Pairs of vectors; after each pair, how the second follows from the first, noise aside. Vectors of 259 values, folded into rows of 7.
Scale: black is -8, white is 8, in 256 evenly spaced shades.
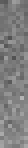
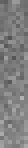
copied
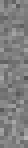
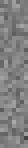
sign-scrambled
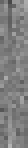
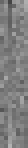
copied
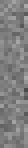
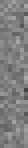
copied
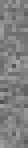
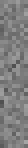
sign-scrambled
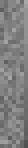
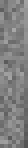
copied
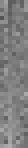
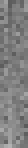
copied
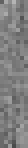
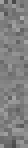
sign-scrambled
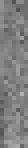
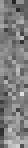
scaled up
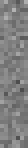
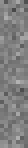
sign-scrambled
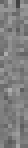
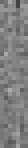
copied
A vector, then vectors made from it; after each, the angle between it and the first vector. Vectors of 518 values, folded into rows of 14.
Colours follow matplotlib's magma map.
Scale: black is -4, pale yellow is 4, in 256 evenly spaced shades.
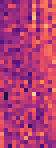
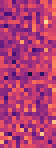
partly aligned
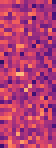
partly opposed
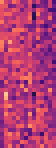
nearly opposite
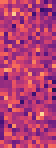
partly opposed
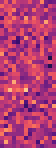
orthogonal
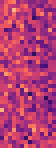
partly opposed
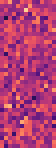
orthogonal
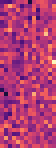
partly aligned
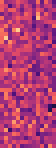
partly opposed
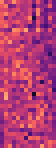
nearly opposite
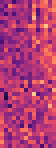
nearly parallel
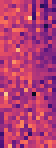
nearly opposite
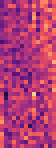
nearly parallel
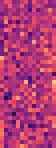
partly aligned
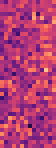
partly aligned
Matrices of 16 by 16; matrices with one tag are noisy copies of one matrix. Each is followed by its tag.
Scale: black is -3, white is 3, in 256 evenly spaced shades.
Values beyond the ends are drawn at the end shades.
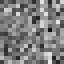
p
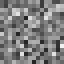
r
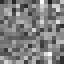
p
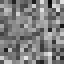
p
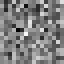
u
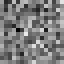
u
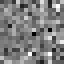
p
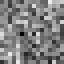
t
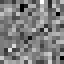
p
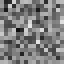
u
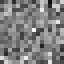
p
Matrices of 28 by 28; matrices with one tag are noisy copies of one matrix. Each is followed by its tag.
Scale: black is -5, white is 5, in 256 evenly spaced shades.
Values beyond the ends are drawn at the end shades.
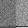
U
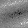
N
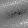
N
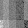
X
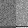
U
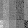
X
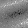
N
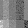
X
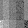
X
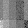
X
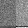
U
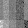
X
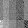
X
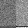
U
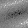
N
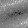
N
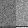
U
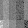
X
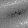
N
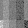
X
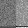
U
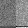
U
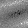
N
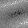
N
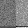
U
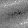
N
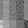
X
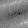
N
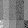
X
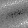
N
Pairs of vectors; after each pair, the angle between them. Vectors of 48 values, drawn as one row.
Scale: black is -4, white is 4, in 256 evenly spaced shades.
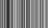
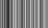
nearly parallel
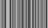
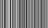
partly aligned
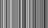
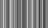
partly aligned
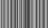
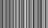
partly opposed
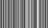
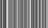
partly aligned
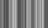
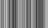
nearly opposite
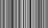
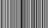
partly opposed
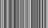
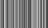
nearly opposite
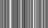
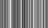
nearly parallel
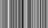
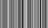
nearly parallel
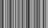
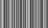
nearly opposite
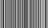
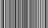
nearly parallel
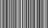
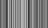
partly aligned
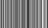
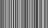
partly aligned
